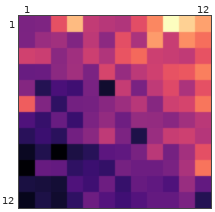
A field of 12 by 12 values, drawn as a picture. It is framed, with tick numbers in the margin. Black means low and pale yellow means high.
Slope: up to the top right. Stripes: none. Ninth with the highest average: top right. Mirror symmetry: none. Ninth with the lowest average: bottom left.
